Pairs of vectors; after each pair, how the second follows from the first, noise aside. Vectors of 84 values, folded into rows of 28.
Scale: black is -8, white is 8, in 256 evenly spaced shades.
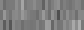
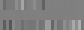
partly zeroed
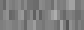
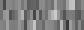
scaled up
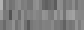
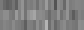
wrapped around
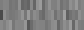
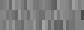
reversed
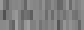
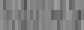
reversed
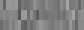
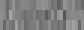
reversed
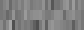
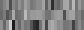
scaled up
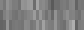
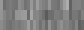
wrapped around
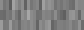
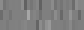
partly zeroed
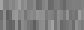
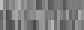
scaled up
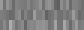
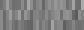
wrapped around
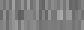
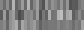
scaled up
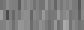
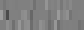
partly zeroed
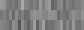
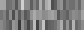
scaled up
